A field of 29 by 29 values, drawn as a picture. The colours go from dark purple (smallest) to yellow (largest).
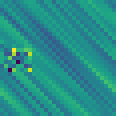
Ninth with the lowest average: centre. Mirror symmetry: none. Grain: diagonal, down to the right. Odd patch: rougher, in the middle left. Histogram: heavy tails on both sides. Slope: none. Roughest part: middle left. Average level on the scale: 50%.
